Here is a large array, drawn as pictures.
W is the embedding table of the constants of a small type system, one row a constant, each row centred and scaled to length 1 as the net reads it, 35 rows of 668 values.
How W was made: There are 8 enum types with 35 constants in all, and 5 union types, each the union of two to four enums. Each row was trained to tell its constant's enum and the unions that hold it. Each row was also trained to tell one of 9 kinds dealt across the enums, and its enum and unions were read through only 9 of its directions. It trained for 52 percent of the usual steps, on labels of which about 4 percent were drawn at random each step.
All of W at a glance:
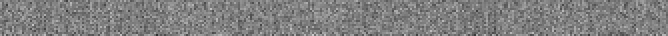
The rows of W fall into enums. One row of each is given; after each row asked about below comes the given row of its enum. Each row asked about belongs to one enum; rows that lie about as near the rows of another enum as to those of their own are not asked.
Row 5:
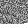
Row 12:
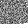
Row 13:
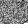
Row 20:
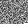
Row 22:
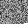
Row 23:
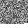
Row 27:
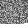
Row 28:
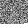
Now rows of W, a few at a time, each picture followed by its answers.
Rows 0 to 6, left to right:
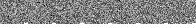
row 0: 13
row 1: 27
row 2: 12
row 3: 23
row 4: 23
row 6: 20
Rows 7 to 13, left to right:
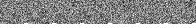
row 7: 23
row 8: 23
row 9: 13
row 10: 22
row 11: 22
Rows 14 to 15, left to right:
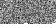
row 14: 27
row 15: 20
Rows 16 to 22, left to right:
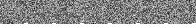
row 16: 13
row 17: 20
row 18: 20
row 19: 27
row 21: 5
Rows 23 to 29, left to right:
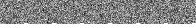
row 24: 28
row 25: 20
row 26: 22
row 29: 5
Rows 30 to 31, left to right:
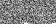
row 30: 27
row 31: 13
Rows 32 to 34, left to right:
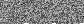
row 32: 27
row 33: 23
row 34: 12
